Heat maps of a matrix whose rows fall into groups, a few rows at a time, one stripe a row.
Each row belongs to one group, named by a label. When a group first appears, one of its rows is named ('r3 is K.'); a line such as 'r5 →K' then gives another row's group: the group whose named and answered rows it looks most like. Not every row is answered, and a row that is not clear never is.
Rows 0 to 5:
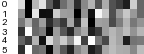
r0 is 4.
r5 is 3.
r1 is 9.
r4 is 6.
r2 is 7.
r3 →3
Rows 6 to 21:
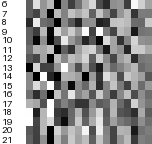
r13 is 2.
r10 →9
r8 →3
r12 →6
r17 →7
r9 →6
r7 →6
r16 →6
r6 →3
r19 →4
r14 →9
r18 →4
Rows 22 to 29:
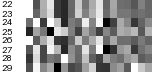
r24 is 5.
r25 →2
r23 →4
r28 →2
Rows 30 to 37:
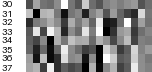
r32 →5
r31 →4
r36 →9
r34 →6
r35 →9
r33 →5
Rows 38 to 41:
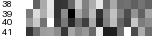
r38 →4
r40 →7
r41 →5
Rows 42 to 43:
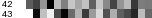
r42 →6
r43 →4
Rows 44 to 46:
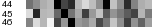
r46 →7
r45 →4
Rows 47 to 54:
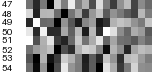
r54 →9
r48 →4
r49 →3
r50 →9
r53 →9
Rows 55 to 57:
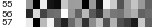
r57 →4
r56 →2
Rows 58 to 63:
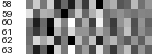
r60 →6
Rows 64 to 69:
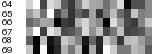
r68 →9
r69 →9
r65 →7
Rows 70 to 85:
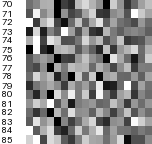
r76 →3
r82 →6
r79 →5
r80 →6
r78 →7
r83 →3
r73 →2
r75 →2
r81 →7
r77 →6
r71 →3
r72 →4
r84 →4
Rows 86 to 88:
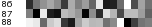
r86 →5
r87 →9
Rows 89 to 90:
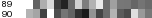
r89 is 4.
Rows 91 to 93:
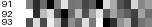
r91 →9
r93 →5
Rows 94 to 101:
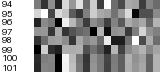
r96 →2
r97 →7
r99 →2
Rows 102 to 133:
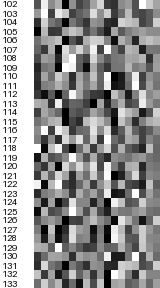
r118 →4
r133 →7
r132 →9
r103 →5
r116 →5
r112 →9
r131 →3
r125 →2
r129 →7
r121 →5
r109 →2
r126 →3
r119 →2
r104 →3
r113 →7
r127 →9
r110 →5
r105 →2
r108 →2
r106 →3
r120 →6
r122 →4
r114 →3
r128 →9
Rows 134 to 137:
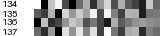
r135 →6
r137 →6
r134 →4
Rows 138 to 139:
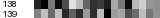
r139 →7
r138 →9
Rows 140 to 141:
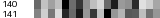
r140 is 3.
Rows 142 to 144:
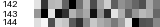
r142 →4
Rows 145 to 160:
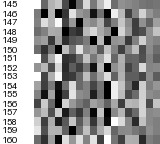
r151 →4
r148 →3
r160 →6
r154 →9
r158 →9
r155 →9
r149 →7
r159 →4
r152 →7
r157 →7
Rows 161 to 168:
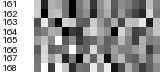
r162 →4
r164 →3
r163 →2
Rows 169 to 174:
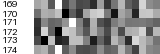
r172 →2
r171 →2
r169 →7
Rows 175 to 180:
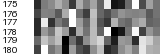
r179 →3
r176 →2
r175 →5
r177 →2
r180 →3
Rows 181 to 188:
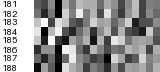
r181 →6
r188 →2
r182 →6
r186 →2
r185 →9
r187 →9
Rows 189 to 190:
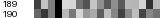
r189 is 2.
